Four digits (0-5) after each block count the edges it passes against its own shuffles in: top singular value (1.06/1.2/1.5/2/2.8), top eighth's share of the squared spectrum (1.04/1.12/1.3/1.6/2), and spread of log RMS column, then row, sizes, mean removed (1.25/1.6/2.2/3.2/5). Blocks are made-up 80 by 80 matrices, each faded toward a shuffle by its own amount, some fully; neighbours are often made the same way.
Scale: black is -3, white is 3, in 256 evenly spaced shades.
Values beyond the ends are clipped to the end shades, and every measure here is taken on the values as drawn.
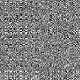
4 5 3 3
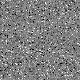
3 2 0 1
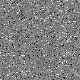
3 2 0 1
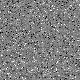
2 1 0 0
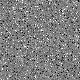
2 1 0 0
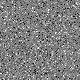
2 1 0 0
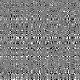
5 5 3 4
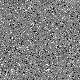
1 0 0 0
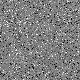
1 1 0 0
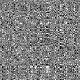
4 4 3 2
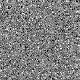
3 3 1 1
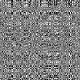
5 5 3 3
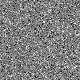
0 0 0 0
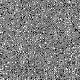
3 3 1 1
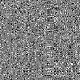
4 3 2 2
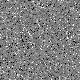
1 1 0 0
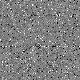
3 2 0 1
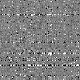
4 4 2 3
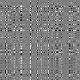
5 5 4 4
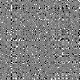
4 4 3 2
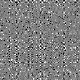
4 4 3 2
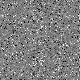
2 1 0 0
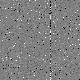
3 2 1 0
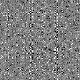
4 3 2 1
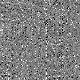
3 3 2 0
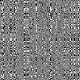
5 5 4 3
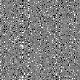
4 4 3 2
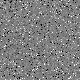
0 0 0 0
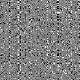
4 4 3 2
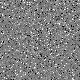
0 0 0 0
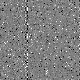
3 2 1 0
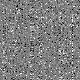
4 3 2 1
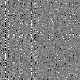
4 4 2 1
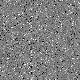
2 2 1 0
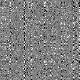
4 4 3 2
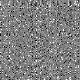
4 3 2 1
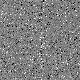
2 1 0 0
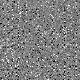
3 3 2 1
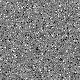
0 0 0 0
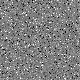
0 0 0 0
